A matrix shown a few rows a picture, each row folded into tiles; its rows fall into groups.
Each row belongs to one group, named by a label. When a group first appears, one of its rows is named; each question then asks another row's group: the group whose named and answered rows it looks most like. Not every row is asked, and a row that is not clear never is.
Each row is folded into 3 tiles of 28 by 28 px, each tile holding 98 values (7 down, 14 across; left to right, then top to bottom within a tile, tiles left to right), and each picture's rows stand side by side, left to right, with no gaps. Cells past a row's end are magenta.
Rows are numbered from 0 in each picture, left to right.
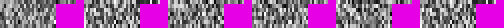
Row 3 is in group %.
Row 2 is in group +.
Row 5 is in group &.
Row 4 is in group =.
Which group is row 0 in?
+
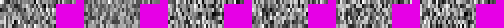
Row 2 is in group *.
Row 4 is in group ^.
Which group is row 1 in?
%
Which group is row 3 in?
^
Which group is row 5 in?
*
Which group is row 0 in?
%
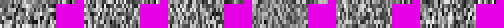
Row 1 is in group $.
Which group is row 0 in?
%
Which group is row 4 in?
*
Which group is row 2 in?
*
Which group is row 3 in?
=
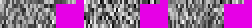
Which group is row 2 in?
^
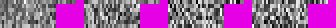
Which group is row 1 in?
^
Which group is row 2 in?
*
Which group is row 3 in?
=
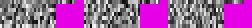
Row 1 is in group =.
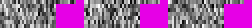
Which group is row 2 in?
%
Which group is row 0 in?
+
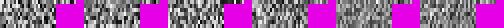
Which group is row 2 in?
&
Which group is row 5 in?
*
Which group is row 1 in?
%
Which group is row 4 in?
^
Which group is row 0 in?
+
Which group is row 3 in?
+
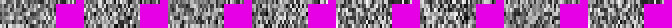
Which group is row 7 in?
&
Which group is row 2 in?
%
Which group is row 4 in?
&
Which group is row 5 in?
+
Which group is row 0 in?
=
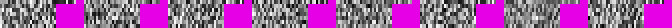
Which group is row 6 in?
$
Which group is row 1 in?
^
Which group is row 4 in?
%
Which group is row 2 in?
$
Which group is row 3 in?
*
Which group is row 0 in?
&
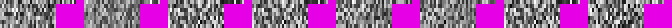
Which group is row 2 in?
&
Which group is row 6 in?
&
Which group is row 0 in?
$
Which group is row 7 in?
^
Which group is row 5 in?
*
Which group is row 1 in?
+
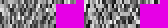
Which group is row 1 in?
+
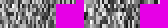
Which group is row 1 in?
+
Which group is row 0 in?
$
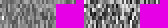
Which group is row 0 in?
$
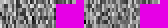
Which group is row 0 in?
=
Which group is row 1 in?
=
